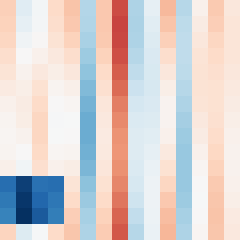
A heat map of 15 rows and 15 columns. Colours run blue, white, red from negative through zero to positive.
On average the colour sits 50% of the way up the scale. An odd patch, lower than its surroundings, sits in the bottom left. The ninth with the lowest average is the bottom left. The middle left is the calmest part.
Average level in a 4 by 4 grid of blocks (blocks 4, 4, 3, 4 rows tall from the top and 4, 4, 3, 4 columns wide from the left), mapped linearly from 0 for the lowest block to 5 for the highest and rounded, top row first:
4 5 3 4
4 4 3 4
4 4 3 4
0 5 4 4
